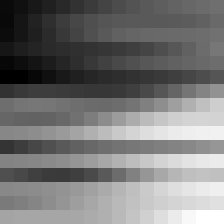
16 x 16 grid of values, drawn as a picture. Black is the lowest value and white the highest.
The grain runs across in streaks. The ninth with the highest average is the bottom right. Values rise toward the bottom right.
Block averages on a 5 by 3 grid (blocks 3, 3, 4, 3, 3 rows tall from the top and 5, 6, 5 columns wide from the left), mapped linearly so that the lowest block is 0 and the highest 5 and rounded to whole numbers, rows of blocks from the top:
012 / 012 / 234 / 234 / 345
